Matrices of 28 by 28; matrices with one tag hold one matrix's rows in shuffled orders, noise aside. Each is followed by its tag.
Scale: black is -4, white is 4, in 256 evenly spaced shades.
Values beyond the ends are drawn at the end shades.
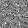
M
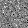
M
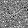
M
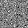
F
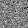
M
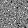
F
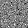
F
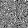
F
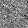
M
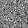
F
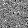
M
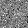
M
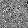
M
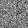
F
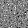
F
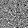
F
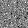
F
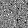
F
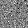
F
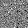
F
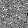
M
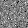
F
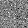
F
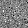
M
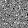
M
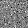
F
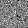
F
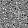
M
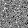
M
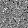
M
